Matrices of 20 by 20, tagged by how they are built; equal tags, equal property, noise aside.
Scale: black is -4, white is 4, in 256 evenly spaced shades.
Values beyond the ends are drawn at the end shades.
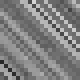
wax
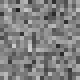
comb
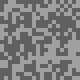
comb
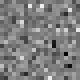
comb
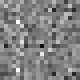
comb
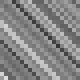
wax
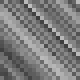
wax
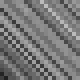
wax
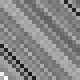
wax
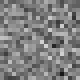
comb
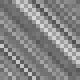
wax
